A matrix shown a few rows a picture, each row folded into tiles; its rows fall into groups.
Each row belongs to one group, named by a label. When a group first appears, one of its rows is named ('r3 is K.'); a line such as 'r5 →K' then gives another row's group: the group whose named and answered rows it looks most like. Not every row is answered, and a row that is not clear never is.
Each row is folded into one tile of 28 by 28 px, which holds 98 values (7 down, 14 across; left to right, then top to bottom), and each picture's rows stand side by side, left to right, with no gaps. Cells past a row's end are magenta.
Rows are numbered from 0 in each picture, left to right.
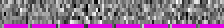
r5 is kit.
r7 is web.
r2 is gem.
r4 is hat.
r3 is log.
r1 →log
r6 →gem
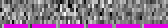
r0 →kit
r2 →log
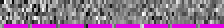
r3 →hat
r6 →gem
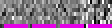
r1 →hat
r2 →web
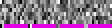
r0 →gem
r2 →web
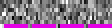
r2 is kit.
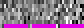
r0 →log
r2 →hat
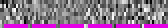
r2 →web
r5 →kit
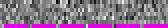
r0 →log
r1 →web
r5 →log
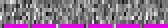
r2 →hat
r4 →kit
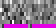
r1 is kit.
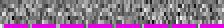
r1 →gem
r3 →gem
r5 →kit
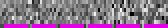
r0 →hat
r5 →gem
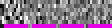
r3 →hat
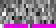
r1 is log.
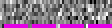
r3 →kit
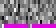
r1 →kit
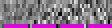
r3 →log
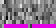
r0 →web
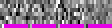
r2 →web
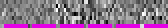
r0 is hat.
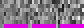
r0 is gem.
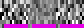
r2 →kit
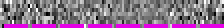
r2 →web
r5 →gem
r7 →gem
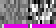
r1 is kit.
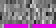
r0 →kit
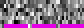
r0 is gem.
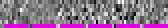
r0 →gem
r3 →kit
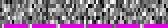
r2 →log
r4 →web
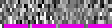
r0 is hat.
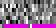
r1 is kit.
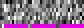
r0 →kit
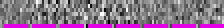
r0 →gem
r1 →gem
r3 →log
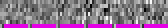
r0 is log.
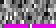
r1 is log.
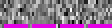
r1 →gem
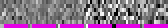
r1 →gem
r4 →hat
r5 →gem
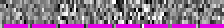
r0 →log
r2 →log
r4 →web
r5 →kit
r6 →gem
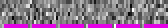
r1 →web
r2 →kit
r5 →gem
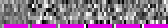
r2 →kit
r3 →log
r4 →kit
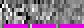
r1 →kit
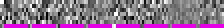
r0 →web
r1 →gem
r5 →web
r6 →web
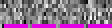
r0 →log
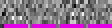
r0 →hat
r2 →gem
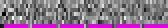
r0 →hat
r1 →web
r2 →web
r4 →hat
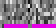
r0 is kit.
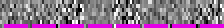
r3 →log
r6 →log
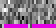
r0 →gem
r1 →hat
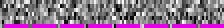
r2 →gem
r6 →gem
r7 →web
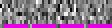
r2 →log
